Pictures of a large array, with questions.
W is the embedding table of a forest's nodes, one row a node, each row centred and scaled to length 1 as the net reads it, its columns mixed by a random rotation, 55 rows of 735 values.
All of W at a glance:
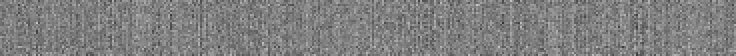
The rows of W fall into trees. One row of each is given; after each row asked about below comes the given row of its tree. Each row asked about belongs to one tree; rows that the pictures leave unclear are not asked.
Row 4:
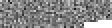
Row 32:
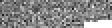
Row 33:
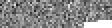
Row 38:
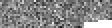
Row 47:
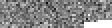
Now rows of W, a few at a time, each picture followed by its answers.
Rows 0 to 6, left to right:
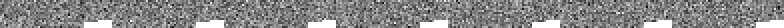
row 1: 38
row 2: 38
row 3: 47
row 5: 4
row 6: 33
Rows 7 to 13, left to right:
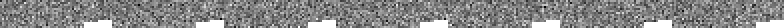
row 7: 32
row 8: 32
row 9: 4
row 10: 32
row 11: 38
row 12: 4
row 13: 32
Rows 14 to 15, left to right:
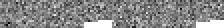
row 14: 38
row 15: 38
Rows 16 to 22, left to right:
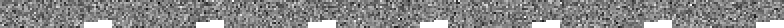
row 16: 38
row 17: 47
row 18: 33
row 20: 4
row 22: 38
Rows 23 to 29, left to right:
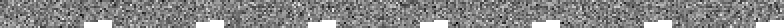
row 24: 38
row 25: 33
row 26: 38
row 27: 38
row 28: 38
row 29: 33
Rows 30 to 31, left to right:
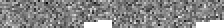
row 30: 47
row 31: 32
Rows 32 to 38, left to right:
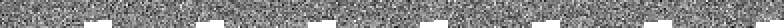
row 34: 32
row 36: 4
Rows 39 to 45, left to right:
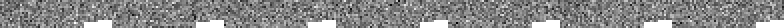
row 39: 32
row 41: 32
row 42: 33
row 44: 32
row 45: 38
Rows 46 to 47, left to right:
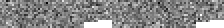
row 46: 47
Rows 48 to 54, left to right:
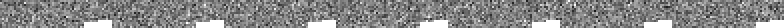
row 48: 32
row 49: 32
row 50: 33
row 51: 32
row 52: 38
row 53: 33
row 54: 33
